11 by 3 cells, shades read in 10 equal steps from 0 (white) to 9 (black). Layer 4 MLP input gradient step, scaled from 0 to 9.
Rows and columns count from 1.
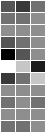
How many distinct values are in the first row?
3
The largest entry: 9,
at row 5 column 1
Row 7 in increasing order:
2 5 7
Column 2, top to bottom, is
7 5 4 5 6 2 5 4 4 4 5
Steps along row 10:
same same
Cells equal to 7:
2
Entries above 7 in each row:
0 0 0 0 1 1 0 0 0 0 0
